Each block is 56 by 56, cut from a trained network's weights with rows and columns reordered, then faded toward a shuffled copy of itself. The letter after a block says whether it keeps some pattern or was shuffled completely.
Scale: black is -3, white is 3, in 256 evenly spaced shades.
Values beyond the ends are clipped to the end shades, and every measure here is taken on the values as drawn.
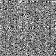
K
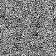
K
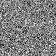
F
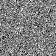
F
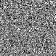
K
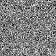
K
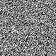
F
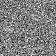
F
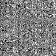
K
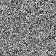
K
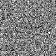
K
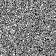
F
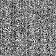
K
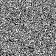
F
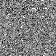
K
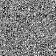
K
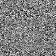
K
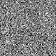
K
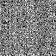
K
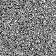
F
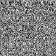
K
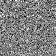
K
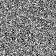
F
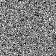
F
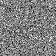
F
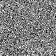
F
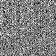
K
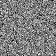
F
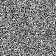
F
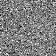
F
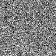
K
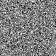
F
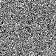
F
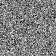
F
